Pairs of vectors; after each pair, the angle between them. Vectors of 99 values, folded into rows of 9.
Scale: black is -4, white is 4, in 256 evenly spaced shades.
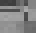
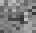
partly opposed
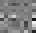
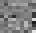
nearly opposite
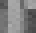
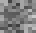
partly opposed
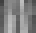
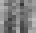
nearly opposite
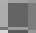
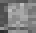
nearly opposite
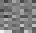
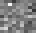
orthogonal
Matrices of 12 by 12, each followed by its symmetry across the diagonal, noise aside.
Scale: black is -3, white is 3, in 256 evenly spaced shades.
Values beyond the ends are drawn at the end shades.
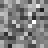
neither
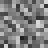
antisymmetric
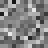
symmetric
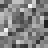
symmetric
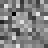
symmetric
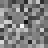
antisymmetric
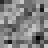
symmetric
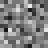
antisymmetric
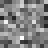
neither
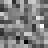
antisymmetric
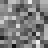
neither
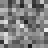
antisymmetric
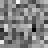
neither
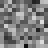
neither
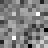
symmetric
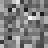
neither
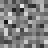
antisymmetric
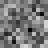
symmetric
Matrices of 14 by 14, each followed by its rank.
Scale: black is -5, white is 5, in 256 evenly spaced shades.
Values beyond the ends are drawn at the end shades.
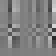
one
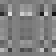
one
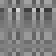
one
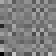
two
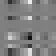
one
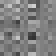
two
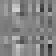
two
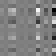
one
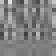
two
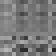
two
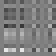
one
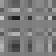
one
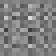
two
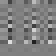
one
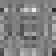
two
